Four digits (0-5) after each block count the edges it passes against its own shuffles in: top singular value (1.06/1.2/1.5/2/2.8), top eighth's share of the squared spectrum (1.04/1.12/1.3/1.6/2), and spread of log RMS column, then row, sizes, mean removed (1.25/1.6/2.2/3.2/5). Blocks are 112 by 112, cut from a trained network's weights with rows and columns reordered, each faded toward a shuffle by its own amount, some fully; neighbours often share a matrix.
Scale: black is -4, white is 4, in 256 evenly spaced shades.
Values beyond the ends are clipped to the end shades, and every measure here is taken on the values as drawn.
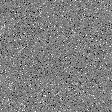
0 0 0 0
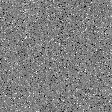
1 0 0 0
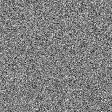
2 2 0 0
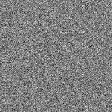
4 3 1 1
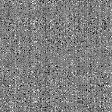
3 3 1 3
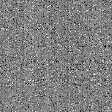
3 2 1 2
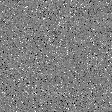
0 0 0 0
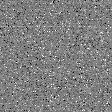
1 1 1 0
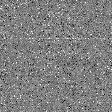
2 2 1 0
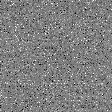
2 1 1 0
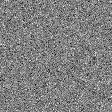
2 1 0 0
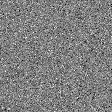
0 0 0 0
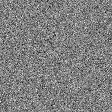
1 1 0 0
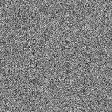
3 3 1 0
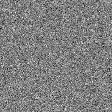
2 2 0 0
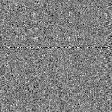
3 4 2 2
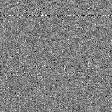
3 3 1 2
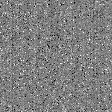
2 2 0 1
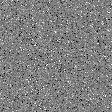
0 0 0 0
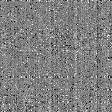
3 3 1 3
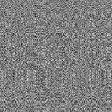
4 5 3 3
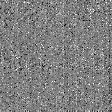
3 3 0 2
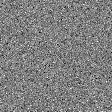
2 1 0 0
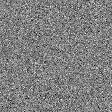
1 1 0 0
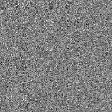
3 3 2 1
